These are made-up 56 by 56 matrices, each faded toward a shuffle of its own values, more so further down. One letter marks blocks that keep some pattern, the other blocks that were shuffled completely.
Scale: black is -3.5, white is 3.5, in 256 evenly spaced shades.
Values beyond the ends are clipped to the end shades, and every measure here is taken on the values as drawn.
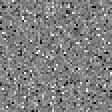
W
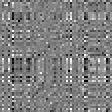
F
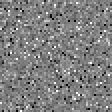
W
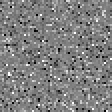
W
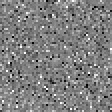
W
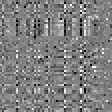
F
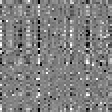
F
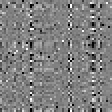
F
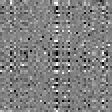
F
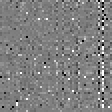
F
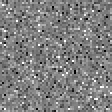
W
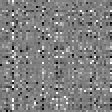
F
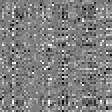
F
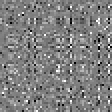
F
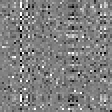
F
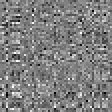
F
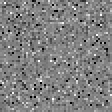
W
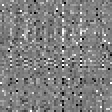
F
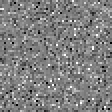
W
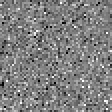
W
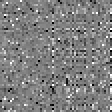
F
